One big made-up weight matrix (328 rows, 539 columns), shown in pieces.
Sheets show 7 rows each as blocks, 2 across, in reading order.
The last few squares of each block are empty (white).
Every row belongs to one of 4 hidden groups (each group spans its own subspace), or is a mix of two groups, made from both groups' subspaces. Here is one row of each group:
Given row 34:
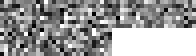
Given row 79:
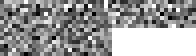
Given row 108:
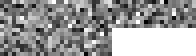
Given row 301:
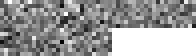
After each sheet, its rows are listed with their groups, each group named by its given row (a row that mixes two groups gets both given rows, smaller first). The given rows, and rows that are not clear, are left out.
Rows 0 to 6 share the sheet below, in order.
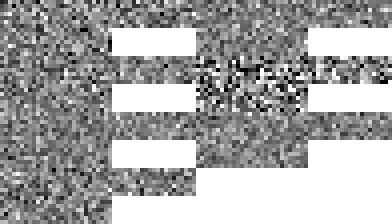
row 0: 301
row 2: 34
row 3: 34
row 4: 301
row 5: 108
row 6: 108
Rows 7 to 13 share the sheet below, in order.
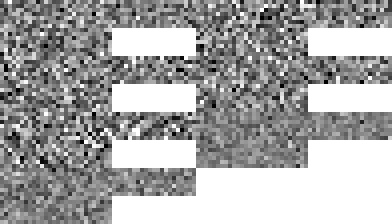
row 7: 34
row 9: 301
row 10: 108
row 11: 34 and 108
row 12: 34
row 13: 108
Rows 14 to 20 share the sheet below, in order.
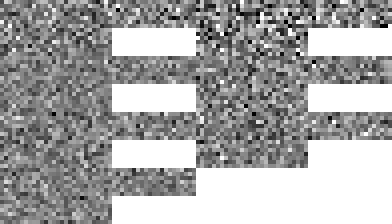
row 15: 34
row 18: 108
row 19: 301
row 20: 301
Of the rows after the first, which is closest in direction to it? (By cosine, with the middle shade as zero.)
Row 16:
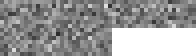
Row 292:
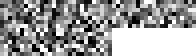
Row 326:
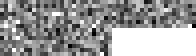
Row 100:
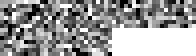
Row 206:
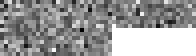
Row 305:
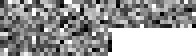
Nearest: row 326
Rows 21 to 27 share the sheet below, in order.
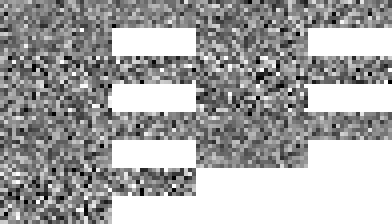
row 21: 301
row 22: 108
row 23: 301
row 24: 301
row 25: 108
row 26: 108
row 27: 108
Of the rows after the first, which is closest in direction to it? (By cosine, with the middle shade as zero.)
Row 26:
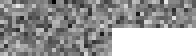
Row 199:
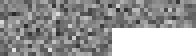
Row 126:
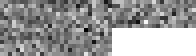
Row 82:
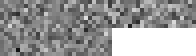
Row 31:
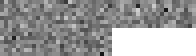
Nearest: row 126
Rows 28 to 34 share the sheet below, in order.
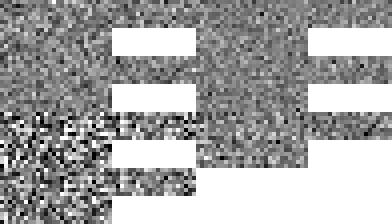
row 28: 108
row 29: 34 and 301
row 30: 301
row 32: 34
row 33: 301
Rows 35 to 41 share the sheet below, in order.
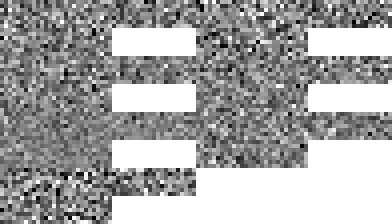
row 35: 34 and 301
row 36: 301
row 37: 34
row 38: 301
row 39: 301
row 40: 34 and 108
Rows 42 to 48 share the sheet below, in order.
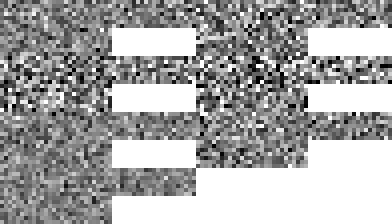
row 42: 301
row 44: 34
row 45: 301
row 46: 108
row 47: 301
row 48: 34
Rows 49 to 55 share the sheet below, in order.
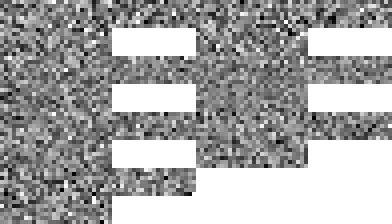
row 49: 108
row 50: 34 and 108
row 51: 301
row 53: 108
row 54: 301
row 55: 34
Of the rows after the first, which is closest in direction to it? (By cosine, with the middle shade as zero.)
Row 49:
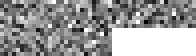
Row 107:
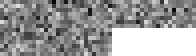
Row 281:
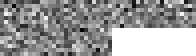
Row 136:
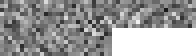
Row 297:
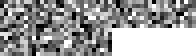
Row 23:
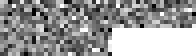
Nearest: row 136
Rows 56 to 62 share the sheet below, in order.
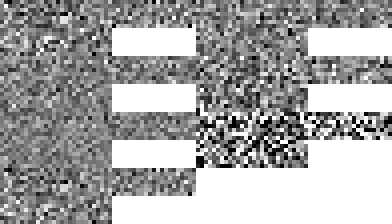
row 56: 301
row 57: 34
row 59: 34 and 301
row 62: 301
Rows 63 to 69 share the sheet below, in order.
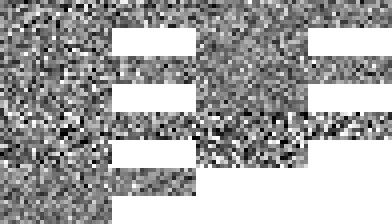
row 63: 79
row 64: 108
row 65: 34
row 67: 301
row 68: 108
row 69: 108 and 301
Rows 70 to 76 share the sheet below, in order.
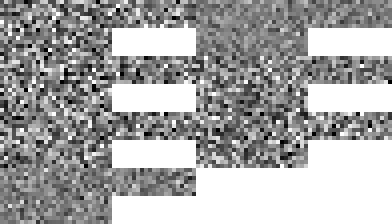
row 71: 108
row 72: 34
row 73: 34
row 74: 108
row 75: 108
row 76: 108 and 301
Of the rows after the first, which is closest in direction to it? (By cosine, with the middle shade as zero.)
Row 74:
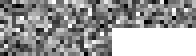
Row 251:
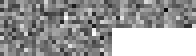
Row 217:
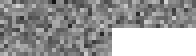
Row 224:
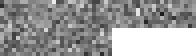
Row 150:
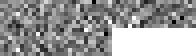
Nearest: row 224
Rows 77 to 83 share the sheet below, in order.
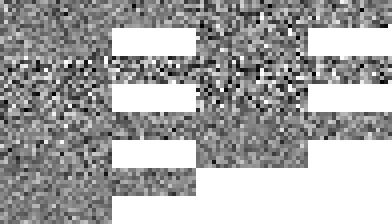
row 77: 301
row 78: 34
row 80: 34
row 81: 108 and 301
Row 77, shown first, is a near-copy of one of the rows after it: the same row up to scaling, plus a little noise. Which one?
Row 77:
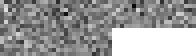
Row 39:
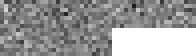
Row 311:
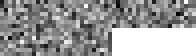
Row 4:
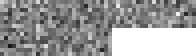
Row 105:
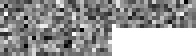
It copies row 39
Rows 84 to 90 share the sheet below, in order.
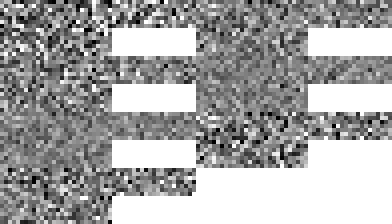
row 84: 108
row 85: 108
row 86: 34
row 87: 108
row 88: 108
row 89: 108
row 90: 301
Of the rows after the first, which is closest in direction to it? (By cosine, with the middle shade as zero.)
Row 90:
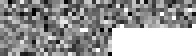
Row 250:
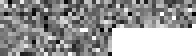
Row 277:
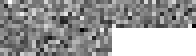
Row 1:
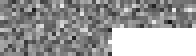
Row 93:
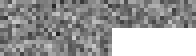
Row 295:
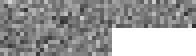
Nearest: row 250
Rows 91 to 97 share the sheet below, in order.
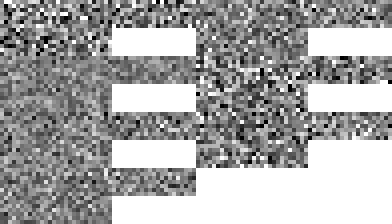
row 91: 301
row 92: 79
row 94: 34
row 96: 301
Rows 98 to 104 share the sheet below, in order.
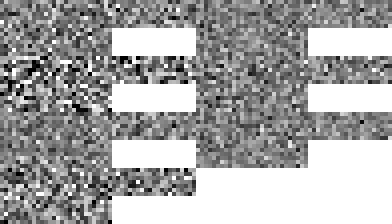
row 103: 34
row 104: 108 and 301
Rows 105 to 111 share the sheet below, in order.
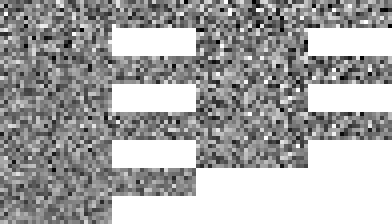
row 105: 301
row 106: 301
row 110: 108
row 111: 108
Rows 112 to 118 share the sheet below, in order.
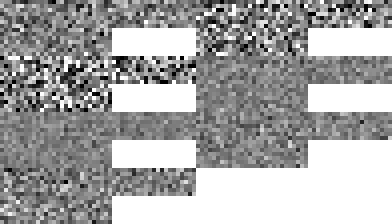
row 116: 34
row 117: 34
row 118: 301
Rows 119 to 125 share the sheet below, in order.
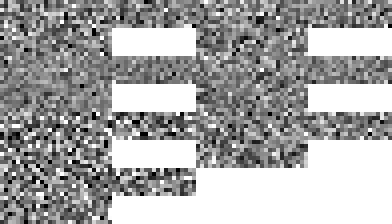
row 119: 34
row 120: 301
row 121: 301
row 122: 301
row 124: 34 and 108
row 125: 301
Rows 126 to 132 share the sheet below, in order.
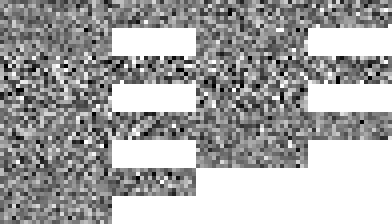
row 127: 301
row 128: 301
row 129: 108
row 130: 108
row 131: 34
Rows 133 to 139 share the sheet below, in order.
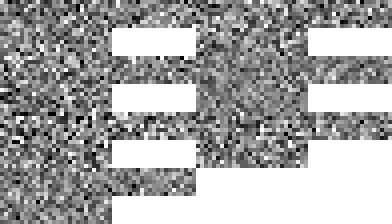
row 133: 108 and 301
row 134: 108
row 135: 301
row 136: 34 and 108
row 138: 34
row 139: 108
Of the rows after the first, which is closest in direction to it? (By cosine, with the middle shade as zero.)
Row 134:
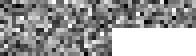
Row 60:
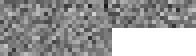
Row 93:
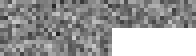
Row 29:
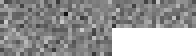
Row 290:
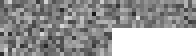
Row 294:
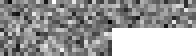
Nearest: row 294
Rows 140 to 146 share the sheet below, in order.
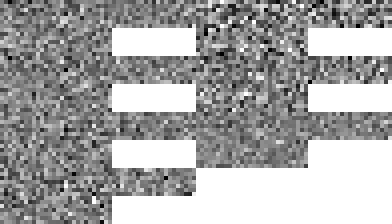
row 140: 301
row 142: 301
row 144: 34
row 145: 301
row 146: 34
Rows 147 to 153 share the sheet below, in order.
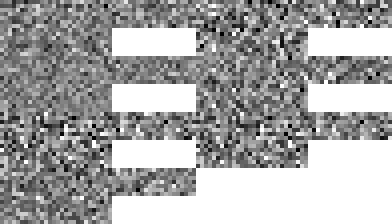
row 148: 108
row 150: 108
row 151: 34
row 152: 34
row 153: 108 and 301
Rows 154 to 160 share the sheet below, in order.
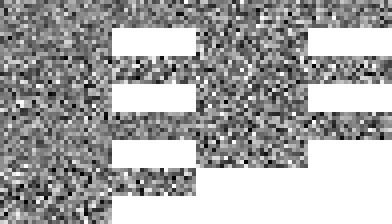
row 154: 301
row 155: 34
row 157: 79
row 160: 108
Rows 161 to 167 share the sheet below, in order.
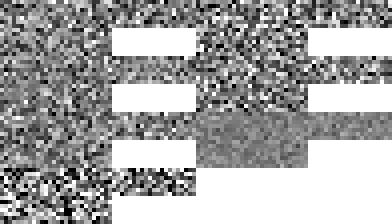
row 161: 108
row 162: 34 and 108
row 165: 108
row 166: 108
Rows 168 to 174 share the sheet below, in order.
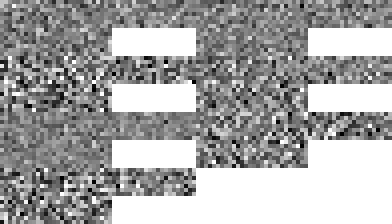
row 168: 108 and 301
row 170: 34
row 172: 34
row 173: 108
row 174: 34
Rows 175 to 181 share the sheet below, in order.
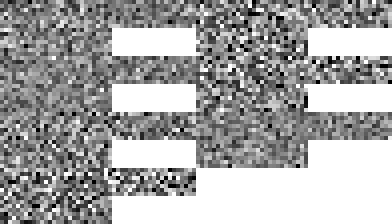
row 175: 301
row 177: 108
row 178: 301
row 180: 34 and 301
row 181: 79
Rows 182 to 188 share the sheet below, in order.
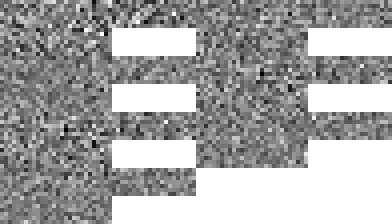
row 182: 108
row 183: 34
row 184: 108
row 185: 34
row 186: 34
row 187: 301
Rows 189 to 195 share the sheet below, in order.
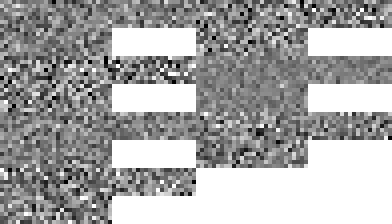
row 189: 108
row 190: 79
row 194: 301
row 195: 301
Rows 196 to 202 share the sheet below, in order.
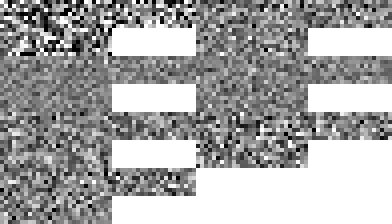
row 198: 79
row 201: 34
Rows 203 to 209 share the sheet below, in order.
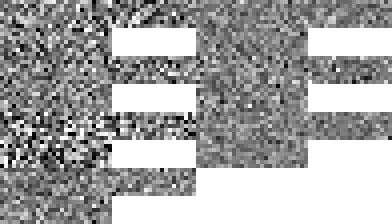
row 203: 108
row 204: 34 and 108
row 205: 79
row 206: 108 and 301
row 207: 34
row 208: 34 and 301
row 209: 108 and 301
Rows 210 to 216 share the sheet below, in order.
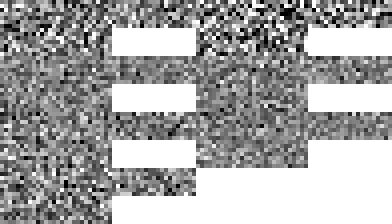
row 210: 34 and 108
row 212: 34
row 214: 301
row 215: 301
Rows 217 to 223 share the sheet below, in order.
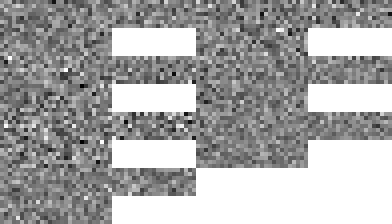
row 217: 108
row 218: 34 and 301
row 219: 301
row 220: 301
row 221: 301
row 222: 301
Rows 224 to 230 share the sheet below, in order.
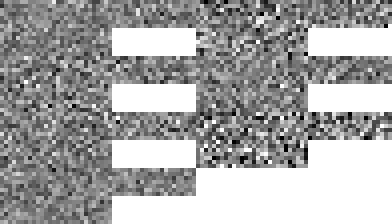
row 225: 301
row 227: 108
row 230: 108
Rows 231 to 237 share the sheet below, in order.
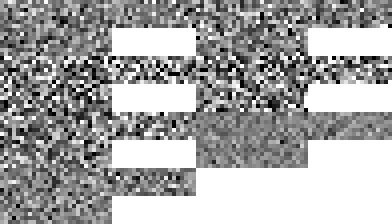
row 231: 301
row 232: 34
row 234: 301
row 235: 108
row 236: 108
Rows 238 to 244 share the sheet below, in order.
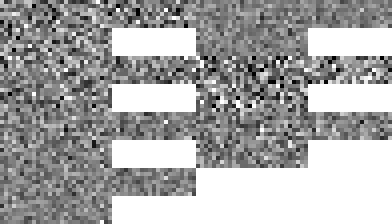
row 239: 34
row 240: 301
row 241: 108 and 301
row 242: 34
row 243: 34
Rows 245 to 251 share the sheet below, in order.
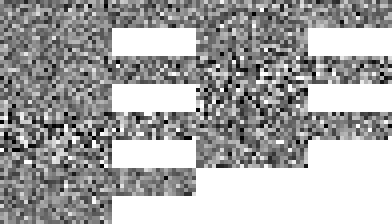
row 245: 79
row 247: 79
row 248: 34
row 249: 34
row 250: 301
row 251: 34
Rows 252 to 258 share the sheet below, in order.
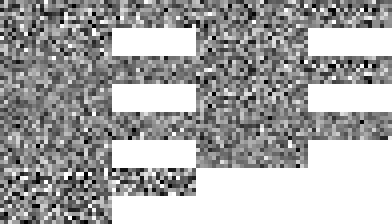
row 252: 34
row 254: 108
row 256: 108
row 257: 34
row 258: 79
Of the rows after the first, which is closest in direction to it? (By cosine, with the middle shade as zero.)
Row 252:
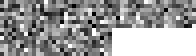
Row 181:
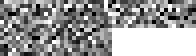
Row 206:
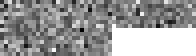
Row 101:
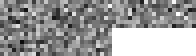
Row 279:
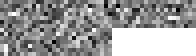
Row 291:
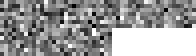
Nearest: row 291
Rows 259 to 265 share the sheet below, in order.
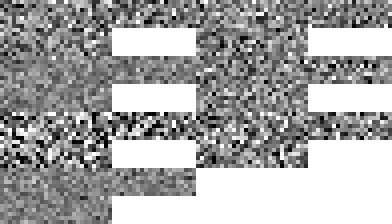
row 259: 108
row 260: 301
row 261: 108
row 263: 108
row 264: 108
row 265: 301
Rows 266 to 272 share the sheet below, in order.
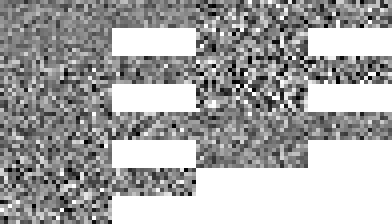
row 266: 79
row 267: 108
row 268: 34
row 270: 108
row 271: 108
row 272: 301
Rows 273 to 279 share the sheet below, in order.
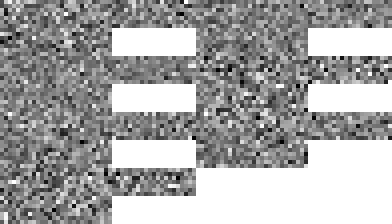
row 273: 301
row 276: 301
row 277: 301
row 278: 301
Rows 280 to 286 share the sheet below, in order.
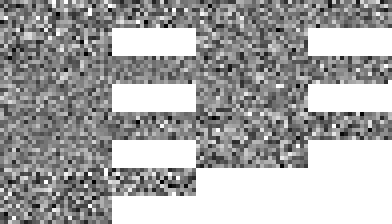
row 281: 301
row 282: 301
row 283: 301
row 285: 108
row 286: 79
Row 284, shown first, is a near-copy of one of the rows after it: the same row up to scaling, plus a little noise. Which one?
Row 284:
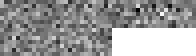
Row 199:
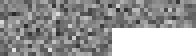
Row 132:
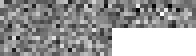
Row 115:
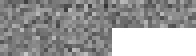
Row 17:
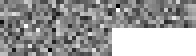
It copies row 132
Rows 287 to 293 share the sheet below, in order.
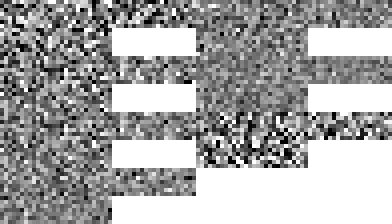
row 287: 108
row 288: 34 and 108
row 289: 34
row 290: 34
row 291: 34
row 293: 301
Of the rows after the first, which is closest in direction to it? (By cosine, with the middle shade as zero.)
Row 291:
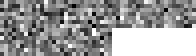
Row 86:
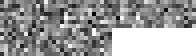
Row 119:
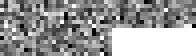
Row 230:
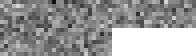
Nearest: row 86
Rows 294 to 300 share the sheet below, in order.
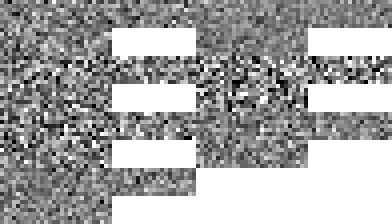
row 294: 34 and 108
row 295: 301
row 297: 301
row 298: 34
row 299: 34
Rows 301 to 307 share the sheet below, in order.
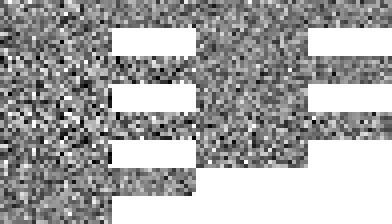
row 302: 108
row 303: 301
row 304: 34
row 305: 301
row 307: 34 and 301
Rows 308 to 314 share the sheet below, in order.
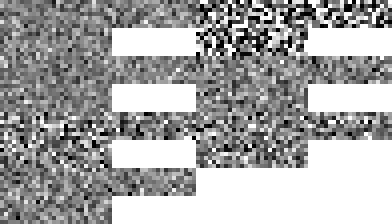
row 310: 301
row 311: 301
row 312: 34
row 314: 108
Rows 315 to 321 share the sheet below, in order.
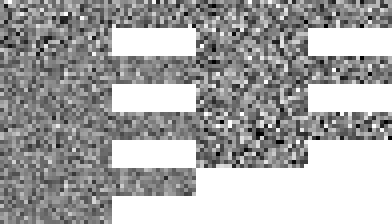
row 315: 301
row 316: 108
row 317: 34
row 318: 108
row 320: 301
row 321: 34
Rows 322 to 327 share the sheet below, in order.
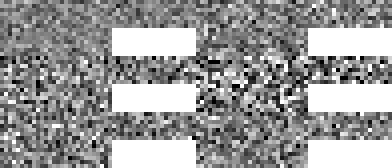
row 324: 301
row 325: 108
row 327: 108
